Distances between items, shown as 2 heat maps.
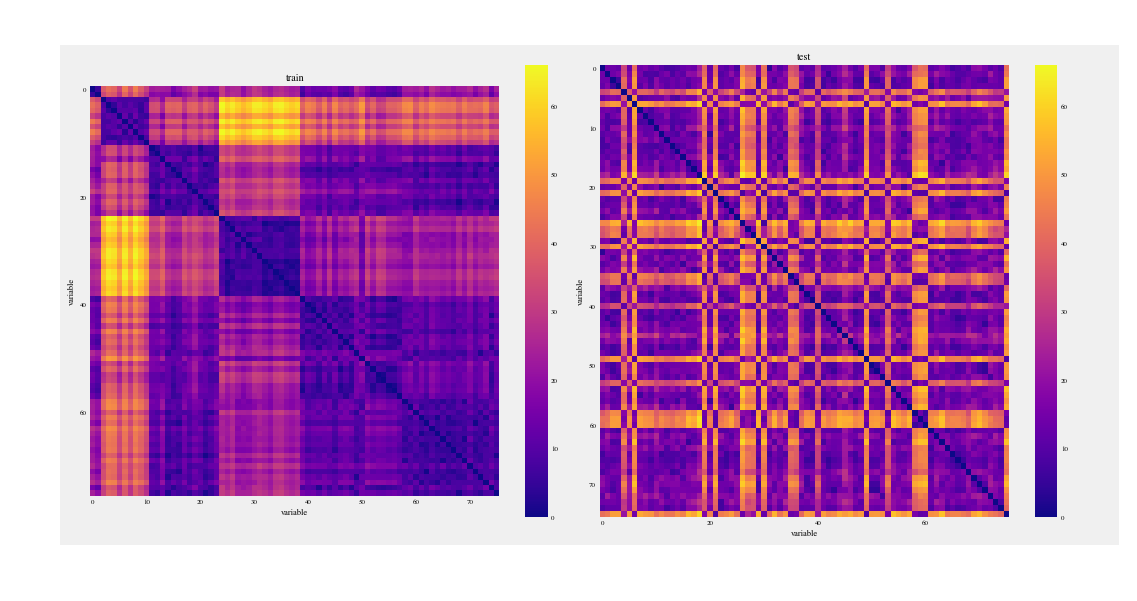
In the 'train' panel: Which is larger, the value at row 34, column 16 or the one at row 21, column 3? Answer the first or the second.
the second
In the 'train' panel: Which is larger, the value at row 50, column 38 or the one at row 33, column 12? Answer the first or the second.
the second
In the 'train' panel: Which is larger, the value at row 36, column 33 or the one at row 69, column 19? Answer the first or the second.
the second
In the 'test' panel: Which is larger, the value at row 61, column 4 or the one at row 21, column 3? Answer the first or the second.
the second
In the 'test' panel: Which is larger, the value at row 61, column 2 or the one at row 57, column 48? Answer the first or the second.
the second
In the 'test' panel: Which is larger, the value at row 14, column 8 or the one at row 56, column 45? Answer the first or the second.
the second
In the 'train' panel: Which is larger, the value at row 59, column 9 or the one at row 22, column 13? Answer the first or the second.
the first
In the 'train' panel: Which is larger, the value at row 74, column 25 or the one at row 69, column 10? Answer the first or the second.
the second
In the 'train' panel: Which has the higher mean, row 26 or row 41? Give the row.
26
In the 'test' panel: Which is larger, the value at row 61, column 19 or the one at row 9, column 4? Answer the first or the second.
the first
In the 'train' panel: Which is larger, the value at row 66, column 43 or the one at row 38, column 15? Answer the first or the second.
the second
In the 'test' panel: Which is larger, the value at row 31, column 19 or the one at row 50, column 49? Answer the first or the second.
the second
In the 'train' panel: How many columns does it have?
76
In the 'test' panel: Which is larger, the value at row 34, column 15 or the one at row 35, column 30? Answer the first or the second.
the first
